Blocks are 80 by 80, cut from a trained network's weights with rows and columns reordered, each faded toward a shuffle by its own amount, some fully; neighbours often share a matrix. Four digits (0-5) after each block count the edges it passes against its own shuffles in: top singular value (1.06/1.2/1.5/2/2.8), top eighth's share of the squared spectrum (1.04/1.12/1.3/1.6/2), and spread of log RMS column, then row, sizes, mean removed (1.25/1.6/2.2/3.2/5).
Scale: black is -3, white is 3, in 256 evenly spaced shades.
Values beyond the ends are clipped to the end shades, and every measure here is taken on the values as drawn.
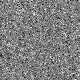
0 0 0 0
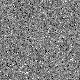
0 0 0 0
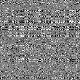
4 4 1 4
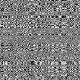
4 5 2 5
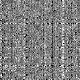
4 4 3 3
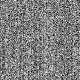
2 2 0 0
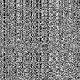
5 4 3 2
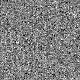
2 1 0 0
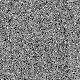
0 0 0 0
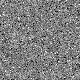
1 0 0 0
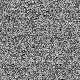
1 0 0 0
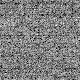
2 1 0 0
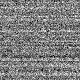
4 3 0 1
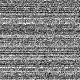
5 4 0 3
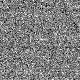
0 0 0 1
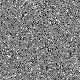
1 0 0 0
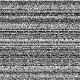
5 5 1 4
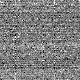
3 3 2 0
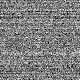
3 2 0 1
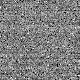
2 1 0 0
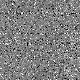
3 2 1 2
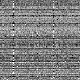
5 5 2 3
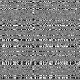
5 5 0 5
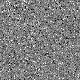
2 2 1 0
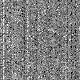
3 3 2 1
